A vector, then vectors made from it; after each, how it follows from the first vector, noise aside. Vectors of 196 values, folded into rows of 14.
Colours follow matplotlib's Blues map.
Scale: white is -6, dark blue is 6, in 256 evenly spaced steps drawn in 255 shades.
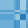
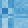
reversed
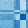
scaled up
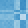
negated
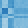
reversed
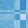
negated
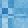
reversed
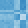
negated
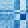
scaled up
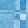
negated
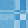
negated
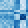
scaled up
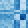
scaled up
